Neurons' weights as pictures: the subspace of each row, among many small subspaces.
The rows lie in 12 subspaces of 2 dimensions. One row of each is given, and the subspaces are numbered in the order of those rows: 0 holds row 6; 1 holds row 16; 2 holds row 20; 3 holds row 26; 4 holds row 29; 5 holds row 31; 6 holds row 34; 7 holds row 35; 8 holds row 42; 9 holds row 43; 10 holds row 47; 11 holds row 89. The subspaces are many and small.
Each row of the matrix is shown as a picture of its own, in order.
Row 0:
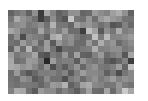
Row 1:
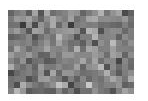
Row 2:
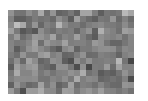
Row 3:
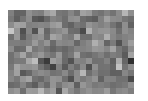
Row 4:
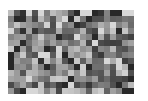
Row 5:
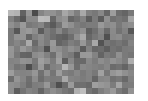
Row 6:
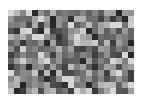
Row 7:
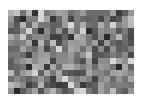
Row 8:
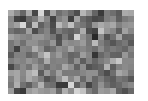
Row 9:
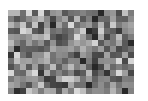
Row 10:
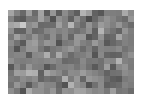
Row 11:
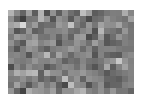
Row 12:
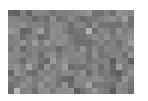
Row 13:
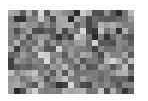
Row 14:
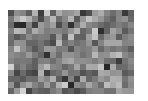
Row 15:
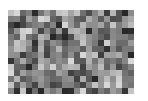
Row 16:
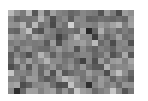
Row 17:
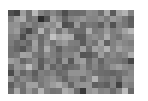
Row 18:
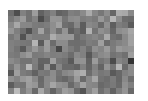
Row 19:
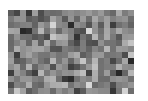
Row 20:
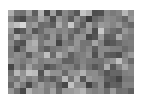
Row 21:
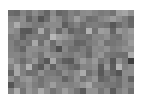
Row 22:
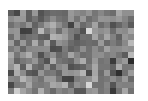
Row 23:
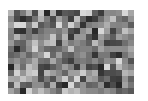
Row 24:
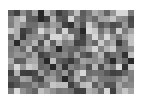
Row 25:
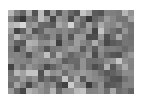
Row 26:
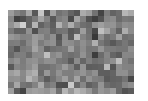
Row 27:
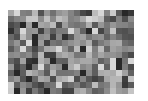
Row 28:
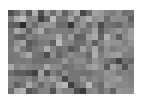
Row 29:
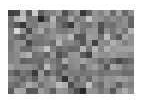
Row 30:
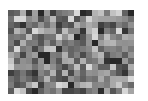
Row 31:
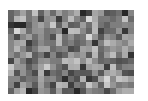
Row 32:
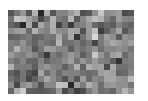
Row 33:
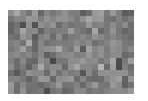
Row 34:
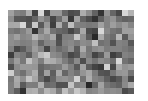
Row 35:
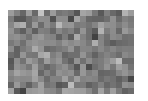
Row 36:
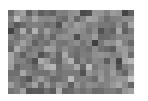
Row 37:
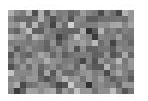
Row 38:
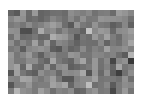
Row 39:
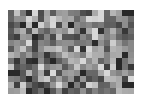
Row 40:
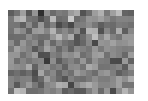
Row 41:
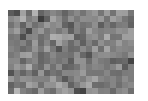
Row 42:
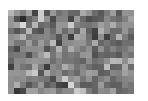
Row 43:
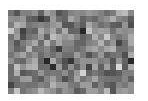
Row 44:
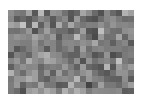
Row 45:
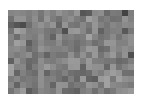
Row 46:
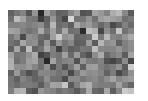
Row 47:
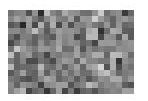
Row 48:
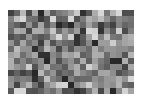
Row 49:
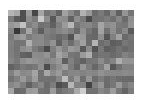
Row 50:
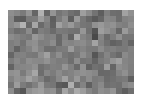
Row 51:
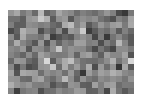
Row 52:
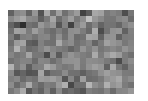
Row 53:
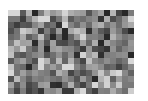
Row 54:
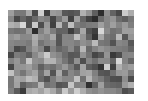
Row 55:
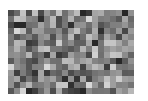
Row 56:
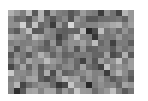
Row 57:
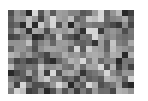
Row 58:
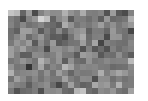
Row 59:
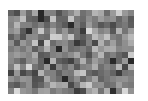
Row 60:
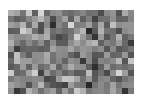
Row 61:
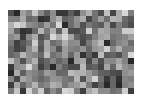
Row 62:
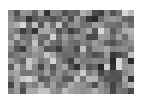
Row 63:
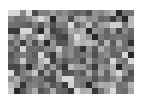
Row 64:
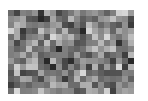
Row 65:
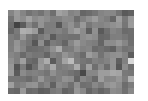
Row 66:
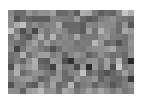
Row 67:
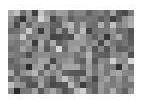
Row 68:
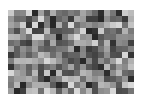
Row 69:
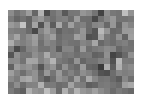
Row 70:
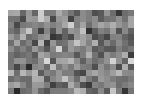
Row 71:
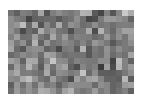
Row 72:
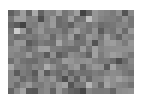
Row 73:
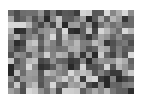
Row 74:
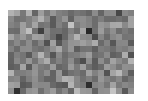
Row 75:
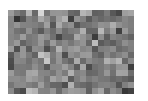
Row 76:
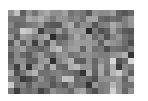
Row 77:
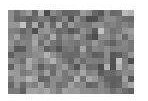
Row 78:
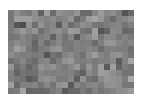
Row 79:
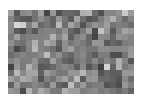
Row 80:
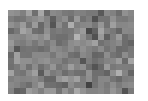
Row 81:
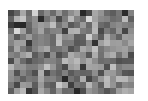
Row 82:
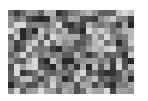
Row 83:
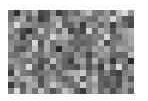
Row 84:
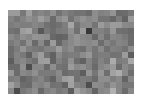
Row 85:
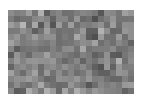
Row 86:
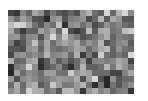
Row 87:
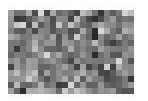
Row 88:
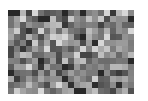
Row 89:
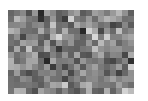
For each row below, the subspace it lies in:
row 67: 8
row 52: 2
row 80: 10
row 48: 7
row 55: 4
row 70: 7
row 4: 11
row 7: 8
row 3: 11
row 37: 1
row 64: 9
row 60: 10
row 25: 2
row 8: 3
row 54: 6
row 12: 0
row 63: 0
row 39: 0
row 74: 1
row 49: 4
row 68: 0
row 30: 9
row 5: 5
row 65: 7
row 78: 3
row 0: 11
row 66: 9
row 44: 6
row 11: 2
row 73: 5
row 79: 8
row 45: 5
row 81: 5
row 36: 11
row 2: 7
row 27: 0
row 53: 5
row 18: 8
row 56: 1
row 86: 5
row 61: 4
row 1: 1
